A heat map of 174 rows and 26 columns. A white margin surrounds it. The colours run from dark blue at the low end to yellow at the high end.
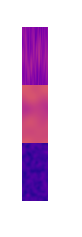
It is made of 3 by 1 panels. Panel 1,1: low, streaked downward, faint in contrast. Panel 2,1: middling, smooth, faint in contrast. Panel 3,1: very low, blotchy, faint in contrast.
